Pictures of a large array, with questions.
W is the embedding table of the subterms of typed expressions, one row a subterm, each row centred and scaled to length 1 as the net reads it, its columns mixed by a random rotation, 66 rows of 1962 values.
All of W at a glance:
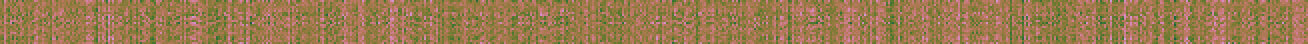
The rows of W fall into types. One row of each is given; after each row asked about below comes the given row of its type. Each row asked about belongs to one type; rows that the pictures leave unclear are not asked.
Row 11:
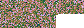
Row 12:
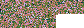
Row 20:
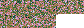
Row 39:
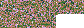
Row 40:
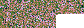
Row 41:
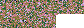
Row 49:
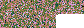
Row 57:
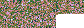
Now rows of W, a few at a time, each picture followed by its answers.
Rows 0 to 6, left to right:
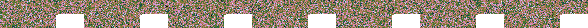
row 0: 57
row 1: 49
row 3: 12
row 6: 12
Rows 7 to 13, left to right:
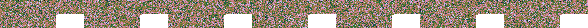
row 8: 39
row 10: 40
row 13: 41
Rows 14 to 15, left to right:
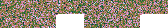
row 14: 40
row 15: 41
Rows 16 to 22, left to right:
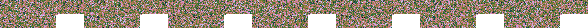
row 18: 20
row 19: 12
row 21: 12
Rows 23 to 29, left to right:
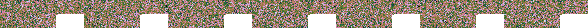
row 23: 40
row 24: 40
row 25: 57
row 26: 57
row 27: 49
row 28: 41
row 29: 57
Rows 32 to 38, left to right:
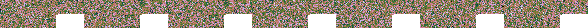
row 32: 12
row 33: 57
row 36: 41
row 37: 49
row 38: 49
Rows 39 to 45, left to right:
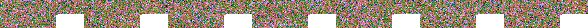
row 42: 20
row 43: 12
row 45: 49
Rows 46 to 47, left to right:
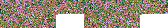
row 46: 12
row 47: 40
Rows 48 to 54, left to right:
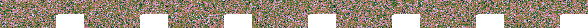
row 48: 11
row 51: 40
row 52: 57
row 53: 39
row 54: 41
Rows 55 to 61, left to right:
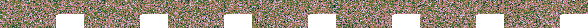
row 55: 57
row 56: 57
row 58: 40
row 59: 41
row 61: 40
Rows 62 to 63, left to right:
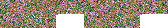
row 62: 12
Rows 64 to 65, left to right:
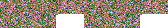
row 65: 20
